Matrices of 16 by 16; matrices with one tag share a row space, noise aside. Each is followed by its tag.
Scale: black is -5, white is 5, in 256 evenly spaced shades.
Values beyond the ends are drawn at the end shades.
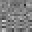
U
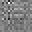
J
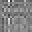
J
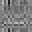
J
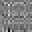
J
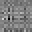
J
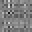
J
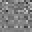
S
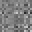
S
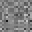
S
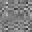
S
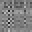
J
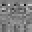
U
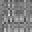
J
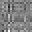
J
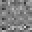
U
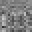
U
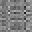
U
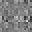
S
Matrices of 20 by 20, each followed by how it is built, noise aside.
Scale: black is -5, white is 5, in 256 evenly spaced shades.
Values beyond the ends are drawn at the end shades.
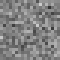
noise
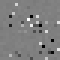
sparse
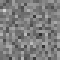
noise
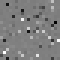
sparse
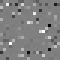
sparse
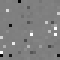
sparse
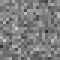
noise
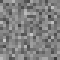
noise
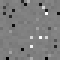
sparse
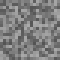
noise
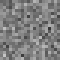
noise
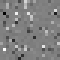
sparse
